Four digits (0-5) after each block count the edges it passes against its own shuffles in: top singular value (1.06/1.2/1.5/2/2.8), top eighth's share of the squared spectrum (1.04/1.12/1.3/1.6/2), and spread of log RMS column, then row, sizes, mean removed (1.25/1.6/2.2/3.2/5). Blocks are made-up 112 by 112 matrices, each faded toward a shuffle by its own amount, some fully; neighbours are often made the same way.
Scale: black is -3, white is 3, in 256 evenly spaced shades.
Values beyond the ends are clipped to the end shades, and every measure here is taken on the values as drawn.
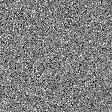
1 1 0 0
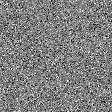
1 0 0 0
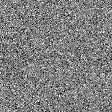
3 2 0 0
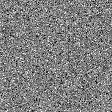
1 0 0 0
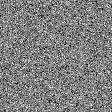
2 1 0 0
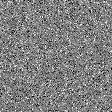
0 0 0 0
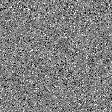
3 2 0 0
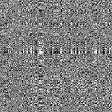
5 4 3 3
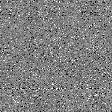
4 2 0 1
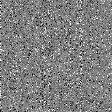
1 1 3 0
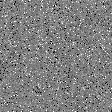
0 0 0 0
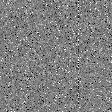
2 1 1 0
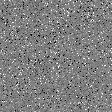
0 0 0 0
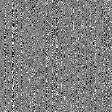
2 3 4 0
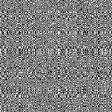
5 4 3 3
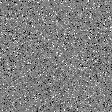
2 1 0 0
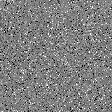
3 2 0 0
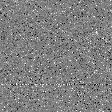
3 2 0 1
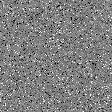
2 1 0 0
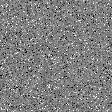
0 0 0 0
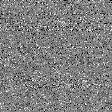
1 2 0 3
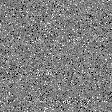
0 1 0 1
